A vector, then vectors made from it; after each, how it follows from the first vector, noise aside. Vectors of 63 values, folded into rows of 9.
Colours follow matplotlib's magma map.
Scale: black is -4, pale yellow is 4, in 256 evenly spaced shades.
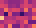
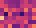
copied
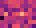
negated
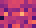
negated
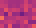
shrunk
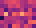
negated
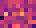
negated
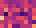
copied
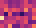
copied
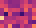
copied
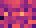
negated
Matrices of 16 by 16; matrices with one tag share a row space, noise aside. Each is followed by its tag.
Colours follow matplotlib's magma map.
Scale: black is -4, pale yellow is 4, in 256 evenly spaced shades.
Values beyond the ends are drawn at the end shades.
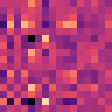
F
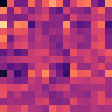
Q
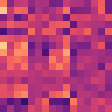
Q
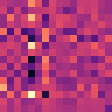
F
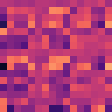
Q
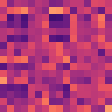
Q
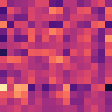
Q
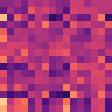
Q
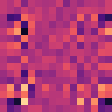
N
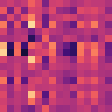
F
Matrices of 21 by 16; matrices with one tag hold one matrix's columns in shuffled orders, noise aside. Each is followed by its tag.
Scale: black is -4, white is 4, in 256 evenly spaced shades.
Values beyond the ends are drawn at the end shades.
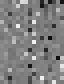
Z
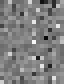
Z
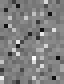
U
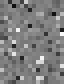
U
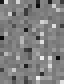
Z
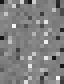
Z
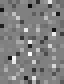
U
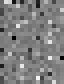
Z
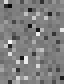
U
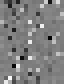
Z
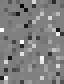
U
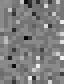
Z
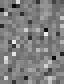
U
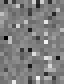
Z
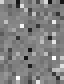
Z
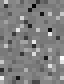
U
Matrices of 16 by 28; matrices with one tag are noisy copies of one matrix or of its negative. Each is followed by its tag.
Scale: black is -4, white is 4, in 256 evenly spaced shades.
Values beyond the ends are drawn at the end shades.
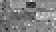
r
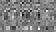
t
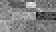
r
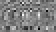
t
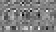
t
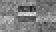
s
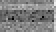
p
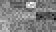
r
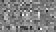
t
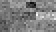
r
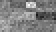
r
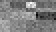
r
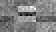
s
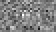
t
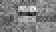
s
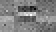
s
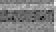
p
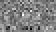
t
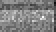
p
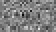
t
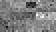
r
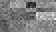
r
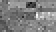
r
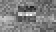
s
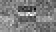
s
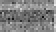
p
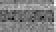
p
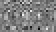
t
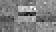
s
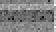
p
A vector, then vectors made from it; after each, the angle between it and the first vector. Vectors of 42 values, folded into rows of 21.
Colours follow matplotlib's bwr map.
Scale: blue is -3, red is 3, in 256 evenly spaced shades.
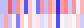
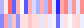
nearly parallel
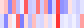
nearly opposite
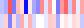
nearly parallel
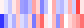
orthogonal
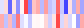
nearly opposite
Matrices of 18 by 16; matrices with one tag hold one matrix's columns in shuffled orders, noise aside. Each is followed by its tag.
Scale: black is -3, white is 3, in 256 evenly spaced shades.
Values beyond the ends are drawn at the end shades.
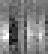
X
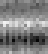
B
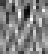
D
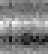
B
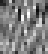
D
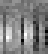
X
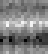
B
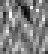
D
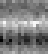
B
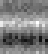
B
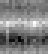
B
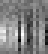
X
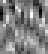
D
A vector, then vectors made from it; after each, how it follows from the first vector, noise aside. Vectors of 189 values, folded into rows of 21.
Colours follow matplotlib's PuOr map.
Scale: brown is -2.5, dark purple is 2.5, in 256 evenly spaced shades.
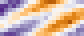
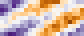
copied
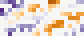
partly zeroed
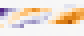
partly zeroed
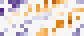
partly zeroed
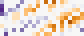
partly zeroed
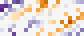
partly zeroed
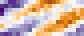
copied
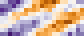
copied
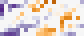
partly zeroed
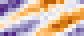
copied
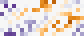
partly zeroed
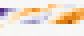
partly zeroed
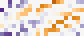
partly zeroed
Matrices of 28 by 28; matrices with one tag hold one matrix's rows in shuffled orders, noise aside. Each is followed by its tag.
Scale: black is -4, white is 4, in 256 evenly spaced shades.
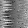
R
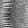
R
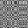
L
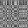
L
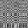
L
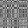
L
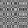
L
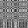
L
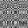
L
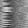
R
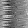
R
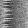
R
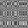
L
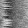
R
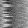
R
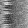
R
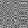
L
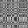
L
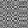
L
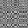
L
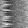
R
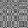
L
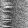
R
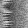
R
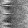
R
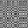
L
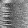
R
